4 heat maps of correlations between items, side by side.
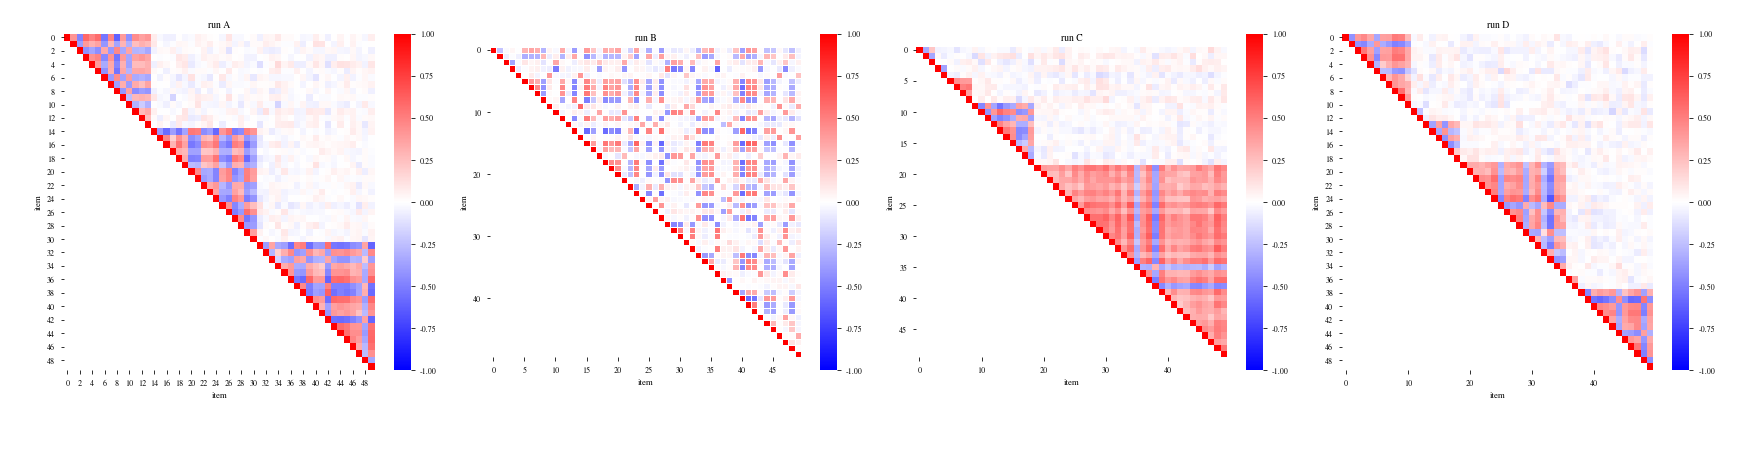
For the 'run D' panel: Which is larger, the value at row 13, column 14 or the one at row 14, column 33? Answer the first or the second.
the second
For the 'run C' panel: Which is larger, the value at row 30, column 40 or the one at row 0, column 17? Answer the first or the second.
the first
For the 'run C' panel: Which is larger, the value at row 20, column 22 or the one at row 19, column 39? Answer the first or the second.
the second
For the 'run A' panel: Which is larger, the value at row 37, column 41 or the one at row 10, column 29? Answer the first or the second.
the second
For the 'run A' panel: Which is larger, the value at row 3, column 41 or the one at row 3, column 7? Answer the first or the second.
the second
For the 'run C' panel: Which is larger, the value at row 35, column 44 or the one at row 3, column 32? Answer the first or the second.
the second
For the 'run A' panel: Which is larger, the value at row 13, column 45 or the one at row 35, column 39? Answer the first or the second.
the second
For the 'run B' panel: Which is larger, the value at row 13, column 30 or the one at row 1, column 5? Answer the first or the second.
the first
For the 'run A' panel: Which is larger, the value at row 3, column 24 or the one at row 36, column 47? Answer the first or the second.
the second
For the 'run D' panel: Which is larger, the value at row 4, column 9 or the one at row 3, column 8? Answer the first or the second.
the second
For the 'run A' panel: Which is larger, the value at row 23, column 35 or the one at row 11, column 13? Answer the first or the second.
the second
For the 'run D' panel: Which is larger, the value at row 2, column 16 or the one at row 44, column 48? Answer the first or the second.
the second
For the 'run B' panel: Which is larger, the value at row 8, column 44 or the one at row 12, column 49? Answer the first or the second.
the first
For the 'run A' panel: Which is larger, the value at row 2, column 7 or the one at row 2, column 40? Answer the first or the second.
the second
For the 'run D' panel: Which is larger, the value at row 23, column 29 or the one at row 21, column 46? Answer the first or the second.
the second
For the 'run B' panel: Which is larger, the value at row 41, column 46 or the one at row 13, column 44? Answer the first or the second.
the second
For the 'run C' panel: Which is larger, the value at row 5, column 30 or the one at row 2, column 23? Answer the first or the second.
the first
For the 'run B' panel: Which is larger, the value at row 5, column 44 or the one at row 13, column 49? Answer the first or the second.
the second
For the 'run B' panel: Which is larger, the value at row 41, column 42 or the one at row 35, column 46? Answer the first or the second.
the first
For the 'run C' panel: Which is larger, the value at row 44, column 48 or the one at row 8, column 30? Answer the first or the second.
the first
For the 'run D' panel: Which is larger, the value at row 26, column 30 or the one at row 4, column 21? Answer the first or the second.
the first
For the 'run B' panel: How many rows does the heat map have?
50
